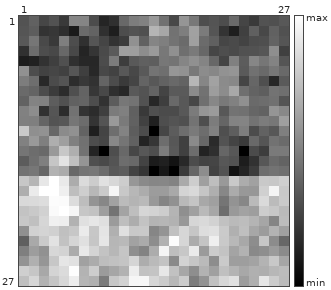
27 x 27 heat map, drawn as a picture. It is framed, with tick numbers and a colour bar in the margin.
Ninth with the highest average: bottom left. Grain: blotchy. Seam: horizontal, 60% of the way down, the bottom part higher.
